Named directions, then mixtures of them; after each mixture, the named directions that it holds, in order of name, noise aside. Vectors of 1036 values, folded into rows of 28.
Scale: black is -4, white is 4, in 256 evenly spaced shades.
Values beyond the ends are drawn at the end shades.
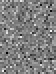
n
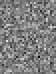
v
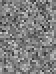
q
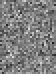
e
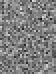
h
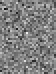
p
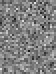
q, v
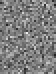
e, h, p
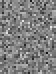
h, q, v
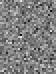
n, p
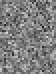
q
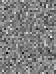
e, n, p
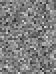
p, q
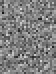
h, v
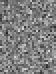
h, n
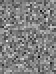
v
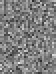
e, h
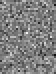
e, p
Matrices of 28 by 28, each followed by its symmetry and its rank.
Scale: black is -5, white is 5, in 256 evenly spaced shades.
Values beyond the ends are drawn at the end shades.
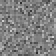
antisymmetric, full rank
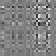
neither, rank two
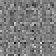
neither, rank five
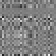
neither, rank two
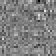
neither, rank five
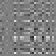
neither, rank two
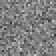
antisymmetric, full rank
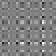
symmetric, rank one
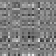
neither, rank two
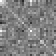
symmetric, rank five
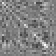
symmetric, rank five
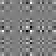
symmetric, rank one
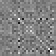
symmetric, rank five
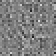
neither, rank five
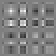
symmetric, rank one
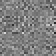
neither, rank five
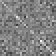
symmetric, rank five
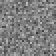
antisymmetric, full rank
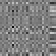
neither, rank two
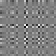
symmetric, rank one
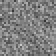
antisymmetric, full rank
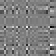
neither, rank two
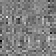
neither, rank five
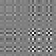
symmetric, rank one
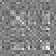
symmetric, rank five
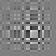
symmetric, rank one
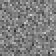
antisymmetric, full rank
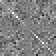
symmetric, rank five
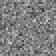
antisymmetric, full rank
